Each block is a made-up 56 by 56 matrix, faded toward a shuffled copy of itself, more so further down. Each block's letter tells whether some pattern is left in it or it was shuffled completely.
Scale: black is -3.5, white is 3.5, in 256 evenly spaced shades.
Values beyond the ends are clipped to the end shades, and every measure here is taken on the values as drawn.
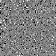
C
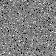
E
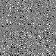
C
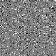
C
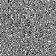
C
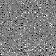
C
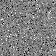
E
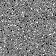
E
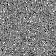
E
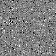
C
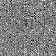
C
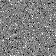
E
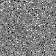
C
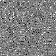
C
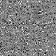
C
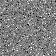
E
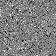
E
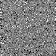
C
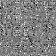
C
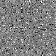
C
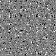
C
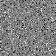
C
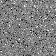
E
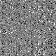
C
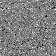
E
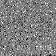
C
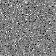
C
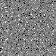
C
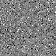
C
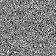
C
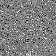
C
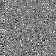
C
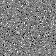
E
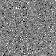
C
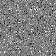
C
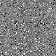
C
